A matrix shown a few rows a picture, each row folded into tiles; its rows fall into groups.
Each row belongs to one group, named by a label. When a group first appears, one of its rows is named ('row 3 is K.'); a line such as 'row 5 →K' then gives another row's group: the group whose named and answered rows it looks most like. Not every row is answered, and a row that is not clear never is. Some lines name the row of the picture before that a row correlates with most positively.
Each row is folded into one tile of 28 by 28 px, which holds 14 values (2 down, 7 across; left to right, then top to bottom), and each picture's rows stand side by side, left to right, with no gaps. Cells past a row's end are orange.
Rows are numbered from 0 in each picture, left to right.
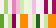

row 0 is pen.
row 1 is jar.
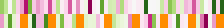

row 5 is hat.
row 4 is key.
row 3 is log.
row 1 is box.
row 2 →box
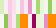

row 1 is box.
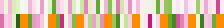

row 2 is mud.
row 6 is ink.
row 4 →key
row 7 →box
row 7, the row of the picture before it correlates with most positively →0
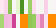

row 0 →mud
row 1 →ink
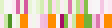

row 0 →jar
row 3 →ink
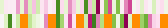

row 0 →jar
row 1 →key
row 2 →ink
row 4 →pen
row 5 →ink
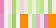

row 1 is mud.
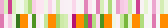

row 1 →box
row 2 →key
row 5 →pen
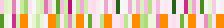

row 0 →pen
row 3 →box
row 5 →key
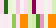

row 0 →hat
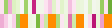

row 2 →pen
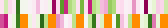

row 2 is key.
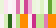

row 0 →jar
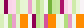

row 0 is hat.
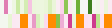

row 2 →mud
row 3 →hat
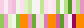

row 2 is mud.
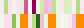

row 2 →mud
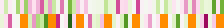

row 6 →jar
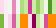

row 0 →pen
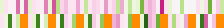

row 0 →jar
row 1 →jar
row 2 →box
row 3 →box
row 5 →box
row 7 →ink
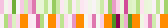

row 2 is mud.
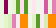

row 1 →jar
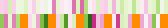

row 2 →jar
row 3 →ink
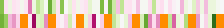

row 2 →hat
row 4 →key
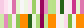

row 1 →pen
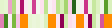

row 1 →log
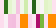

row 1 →hat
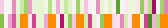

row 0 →pen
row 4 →hat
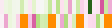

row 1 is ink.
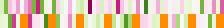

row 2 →pen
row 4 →log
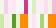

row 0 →log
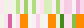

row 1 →hat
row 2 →box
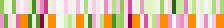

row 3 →box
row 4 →key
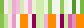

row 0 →ink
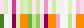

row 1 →key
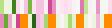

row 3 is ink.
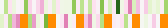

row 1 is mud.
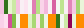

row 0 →hat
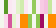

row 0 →hat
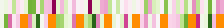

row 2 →key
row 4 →pen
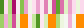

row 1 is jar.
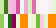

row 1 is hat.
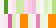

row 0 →hat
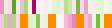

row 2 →mud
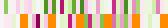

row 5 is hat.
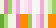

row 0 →key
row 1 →pen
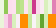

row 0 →hat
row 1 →log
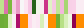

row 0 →key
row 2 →key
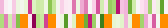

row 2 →jar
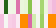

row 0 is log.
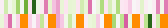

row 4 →pen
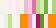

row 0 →jar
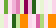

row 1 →hat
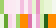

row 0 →box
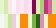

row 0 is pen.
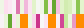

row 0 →jar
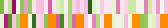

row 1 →box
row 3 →hat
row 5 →key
